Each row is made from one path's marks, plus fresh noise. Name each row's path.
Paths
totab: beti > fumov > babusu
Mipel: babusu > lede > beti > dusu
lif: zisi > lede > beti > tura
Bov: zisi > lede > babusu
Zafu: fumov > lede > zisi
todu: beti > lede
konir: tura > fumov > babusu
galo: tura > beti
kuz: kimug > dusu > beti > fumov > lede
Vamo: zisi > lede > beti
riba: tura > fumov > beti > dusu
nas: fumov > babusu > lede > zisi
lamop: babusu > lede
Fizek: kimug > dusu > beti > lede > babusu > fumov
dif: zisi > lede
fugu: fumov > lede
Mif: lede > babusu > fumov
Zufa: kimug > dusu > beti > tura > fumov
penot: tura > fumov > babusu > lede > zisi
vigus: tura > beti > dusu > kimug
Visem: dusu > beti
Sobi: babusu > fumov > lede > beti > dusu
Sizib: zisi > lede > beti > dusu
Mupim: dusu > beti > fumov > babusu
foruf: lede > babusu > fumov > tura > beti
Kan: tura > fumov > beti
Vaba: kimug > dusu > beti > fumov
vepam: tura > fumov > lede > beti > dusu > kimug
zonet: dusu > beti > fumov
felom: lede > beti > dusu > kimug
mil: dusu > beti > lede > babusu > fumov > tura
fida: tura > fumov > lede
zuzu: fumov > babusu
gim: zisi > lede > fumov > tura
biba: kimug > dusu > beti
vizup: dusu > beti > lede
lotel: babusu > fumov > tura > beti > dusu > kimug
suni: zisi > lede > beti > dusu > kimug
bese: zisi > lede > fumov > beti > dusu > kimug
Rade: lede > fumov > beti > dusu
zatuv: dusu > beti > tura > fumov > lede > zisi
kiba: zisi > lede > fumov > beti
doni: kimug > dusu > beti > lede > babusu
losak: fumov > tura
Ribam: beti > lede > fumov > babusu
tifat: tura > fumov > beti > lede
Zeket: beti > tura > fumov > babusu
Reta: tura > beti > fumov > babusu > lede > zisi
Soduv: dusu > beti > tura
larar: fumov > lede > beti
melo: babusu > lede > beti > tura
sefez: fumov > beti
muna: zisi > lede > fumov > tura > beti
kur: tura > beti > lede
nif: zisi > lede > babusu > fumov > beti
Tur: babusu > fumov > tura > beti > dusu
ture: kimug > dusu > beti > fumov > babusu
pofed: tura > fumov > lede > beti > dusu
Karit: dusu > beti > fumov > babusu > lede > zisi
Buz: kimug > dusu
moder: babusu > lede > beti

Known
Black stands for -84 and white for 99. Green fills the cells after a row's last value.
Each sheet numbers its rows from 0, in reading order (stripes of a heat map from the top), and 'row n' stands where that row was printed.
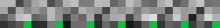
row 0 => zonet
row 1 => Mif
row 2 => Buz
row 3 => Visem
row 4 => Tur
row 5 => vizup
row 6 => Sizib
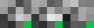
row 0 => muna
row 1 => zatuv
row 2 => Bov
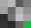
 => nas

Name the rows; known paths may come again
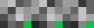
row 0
vizup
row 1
kuz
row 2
tifat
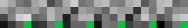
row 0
Tur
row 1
Mif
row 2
suni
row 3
Buz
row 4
Vamo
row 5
ture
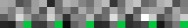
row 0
foruf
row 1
larar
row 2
vigus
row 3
Ribam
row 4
Karit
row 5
Vaba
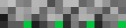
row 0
Bov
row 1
totab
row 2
Visem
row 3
galo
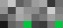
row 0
felom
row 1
fugu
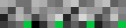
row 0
lif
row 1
lotel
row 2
Sizib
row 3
moder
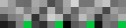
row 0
konir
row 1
muna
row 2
doni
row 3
biba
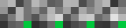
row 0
todu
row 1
riba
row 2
zonet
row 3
Rade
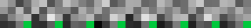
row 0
Kan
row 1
nif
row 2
Soduv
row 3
Fizek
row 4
Reta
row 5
Zeket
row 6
Mipel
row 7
zuzu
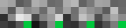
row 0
zatuv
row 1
Zufa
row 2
nas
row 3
kur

